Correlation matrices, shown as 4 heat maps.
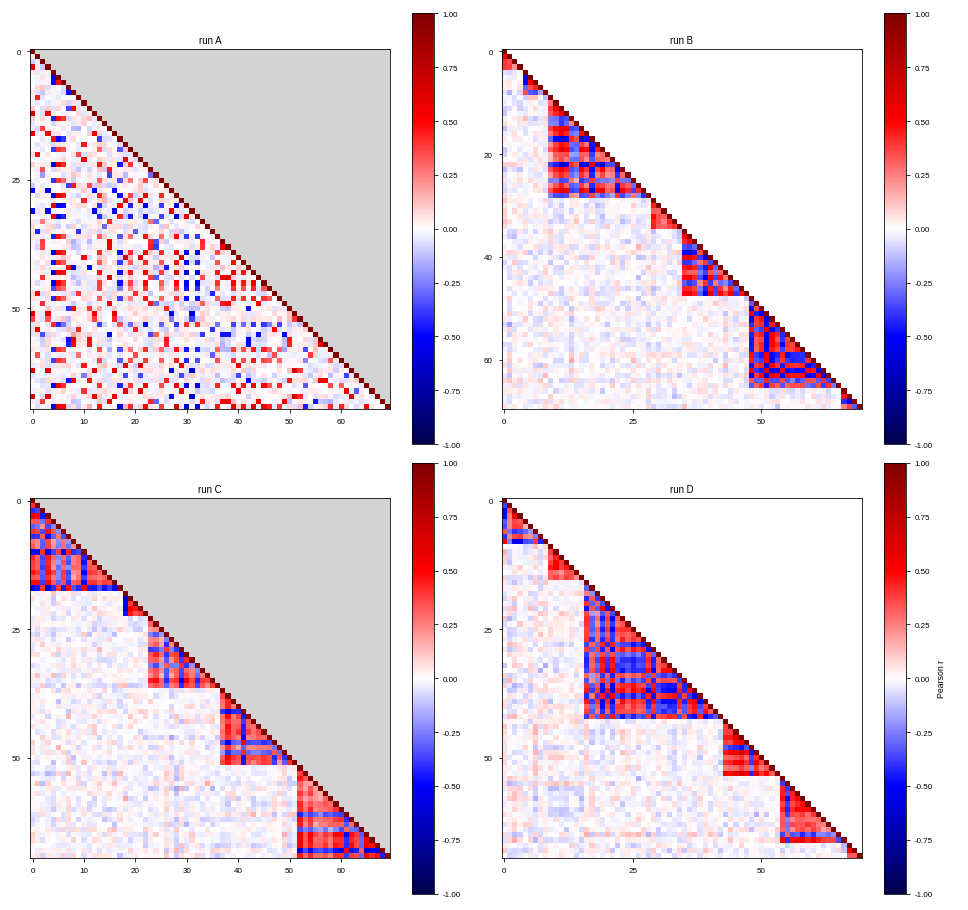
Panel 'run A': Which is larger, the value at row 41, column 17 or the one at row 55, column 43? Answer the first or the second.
the second
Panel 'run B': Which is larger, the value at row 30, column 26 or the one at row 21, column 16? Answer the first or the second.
the second
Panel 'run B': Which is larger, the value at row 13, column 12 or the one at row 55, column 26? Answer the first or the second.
the second
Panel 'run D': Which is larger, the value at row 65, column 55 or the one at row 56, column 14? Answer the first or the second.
the first
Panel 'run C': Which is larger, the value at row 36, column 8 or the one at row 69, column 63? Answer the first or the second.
the second
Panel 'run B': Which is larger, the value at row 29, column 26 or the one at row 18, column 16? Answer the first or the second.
the second
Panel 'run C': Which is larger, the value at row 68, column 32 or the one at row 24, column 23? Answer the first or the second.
the second
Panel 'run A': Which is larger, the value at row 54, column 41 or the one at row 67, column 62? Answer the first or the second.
the second
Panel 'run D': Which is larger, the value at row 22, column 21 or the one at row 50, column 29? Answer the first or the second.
the second
